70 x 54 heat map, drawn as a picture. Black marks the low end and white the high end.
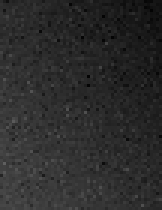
Ninth with the highest average: bottom left. Odd rows or columns: none. Average level on the scale: 20%. Slope: up to the bottom left.
